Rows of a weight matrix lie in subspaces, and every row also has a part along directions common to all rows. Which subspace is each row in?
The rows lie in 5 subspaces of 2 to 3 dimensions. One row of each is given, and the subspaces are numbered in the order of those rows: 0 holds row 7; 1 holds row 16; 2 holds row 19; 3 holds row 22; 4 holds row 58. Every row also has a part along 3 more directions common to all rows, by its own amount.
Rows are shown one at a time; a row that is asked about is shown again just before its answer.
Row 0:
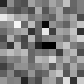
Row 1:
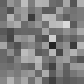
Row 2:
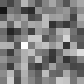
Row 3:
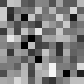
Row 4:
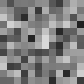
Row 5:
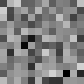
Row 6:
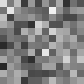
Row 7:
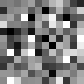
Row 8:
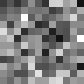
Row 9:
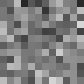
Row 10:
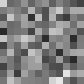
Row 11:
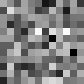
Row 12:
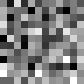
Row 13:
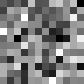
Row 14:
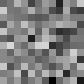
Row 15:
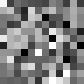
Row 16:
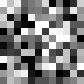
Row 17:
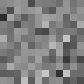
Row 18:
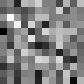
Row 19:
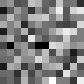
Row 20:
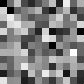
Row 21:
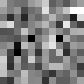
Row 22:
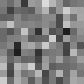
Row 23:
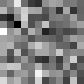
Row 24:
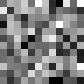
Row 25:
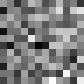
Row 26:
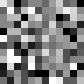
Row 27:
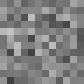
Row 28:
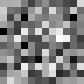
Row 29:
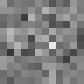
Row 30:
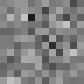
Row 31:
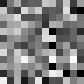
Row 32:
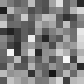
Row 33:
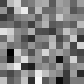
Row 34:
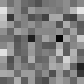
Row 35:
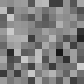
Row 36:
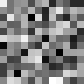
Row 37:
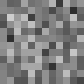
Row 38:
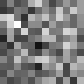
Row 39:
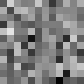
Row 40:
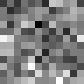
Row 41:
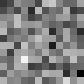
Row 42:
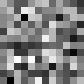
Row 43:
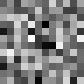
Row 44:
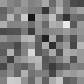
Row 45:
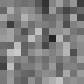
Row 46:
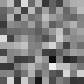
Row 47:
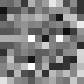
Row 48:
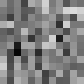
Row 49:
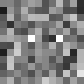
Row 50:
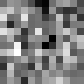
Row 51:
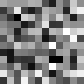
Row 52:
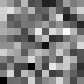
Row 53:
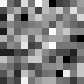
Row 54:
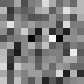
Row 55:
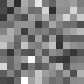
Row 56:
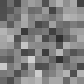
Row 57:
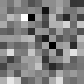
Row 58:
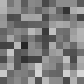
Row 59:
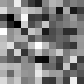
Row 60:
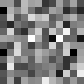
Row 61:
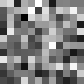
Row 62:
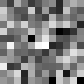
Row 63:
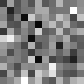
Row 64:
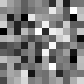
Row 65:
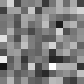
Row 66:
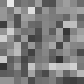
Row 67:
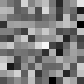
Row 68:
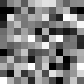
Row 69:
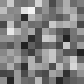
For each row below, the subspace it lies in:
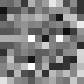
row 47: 3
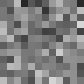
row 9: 2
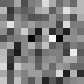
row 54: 3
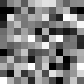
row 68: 3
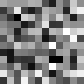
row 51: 4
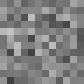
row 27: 0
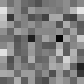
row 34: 3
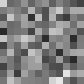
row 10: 0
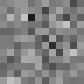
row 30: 0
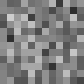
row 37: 1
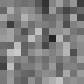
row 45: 3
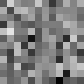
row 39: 4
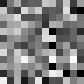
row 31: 4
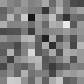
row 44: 0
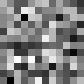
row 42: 4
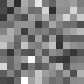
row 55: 1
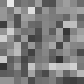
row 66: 4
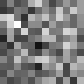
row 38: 2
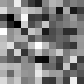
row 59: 2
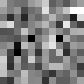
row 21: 3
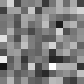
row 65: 4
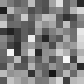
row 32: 0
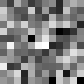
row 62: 2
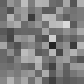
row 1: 0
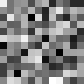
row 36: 0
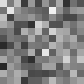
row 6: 1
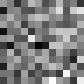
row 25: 2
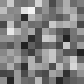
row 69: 4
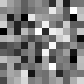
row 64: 1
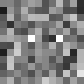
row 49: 3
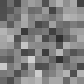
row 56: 1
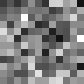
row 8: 1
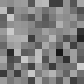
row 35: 0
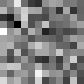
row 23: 2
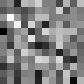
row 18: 2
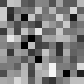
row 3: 1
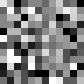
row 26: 4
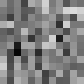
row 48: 3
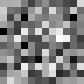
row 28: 1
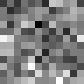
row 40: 1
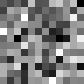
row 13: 1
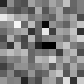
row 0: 2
